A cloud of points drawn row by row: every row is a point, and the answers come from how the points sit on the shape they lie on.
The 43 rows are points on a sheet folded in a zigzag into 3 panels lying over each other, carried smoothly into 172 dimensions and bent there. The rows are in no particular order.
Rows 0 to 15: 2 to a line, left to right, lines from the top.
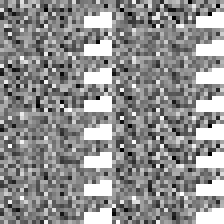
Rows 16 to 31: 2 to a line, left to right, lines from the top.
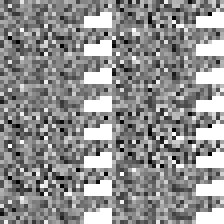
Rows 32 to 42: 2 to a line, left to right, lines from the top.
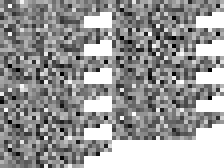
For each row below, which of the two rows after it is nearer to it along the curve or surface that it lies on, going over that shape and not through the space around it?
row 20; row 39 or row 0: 39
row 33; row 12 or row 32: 32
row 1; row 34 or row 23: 34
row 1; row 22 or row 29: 29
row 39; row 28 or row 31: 31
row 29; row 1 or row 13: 1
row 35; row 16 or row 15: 16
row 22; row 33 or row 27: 33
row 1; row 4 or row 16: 4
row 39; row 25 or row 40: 40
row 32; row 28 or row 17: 28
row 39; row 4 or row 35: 35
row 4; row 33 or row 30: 30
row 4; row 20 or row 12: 20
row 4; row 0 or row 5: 5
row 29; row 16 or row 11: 16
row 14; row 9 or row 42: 9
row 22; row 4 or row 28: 4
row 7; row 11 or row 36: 11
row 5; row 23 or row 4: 4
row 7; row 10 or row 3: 10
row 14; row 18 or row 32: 18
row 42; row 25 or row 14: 25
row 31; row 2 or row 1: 2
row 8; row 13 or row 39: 39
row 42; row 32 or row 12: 32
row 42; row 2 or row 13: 2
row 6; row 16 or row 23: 23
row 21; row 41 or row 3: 41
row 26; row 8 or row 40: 8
